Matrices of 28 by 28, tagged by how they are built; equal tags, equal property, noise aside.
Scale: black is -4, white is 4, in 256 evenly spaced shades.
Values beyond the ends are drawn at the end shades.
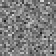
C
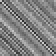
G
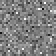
C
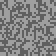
C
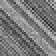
G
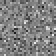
C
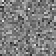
C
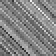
G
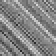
G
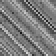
G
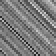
G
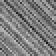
G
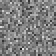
C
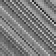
G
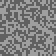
C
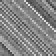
G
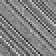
G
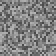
C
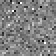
C
